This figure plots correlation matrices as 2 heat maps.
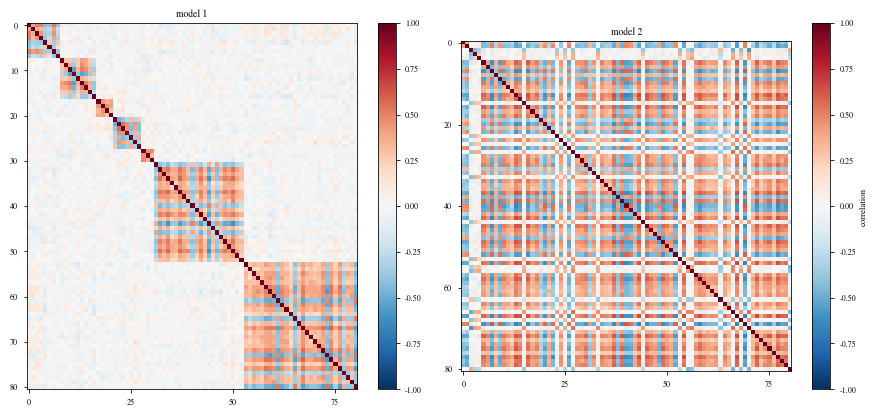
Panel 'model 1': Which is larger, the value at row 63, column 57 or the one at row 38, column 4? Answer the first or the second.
the first
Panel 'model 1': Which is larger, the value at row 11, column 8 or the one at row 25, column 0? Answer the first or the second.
the second
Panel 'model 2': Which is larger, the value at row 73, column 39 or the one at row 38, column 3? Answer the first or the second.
the first
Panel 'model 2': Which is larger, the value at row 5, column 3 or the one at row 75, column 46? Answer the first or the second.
the second
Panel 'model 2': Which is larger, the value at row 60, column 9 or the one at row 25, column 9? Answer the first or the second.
the second
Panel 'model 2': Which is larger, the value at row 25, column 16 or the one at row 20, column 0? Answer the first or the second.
the second
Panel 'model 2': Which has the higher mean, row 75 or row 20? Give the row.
75
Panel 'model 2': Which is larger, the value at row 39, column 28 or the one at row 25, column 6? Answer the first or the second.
the first
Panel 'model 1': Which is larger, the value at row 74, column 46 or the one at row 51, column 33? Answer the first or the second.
the second
